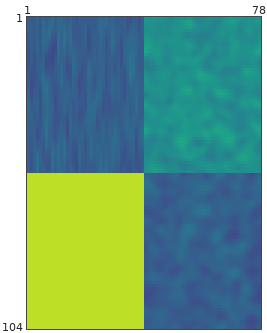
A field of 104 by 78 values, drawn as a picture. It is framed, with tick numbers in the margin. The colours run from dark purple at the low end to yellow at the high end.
The table splits into 2 rows of 2 panels. Panel 1,1: low, streaked downward, faint in contrast. Panel 1,2: middling, blotchy, faint in contrast. Panel 2,1: very high, flat. Panel 2,2: low, blotchy, faint in contrast.
